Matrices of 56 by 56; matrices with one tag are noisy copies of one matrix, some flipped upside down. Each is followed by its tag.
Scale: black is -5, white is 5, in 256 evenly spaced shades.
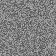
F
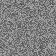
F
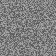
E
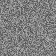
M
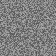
E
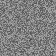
F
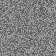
F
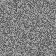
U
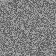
U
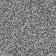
U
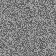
F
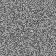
E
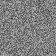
U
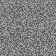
E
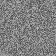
U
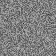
M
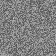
U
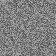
U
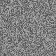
M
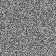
E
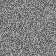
M
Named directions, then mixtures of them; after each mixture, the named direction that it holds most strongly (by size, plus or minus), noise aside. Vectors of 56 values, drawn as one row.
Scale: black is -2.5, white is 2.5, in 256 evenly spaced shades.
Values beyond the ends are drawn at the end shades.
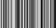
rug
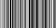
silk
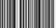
rug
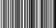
rug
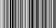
silk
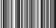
rug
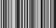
rug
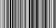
silk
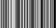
rug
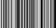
rug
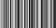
rug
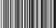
rug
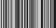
rug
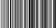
silk
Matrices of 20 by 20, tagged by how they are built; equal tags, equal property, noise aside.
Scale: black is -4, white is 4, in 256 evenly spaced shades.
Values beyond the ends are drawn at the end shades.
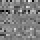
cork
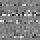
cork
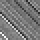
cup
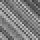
cup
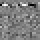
cork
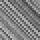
cup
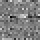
cork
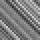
cup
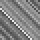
cup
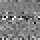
cork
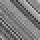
cup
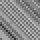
cup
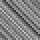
cup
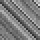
cup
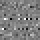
cork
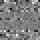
cork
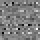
cork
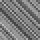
cup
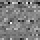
cork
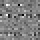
cork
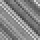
cup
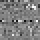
cork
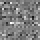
cork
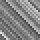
cup
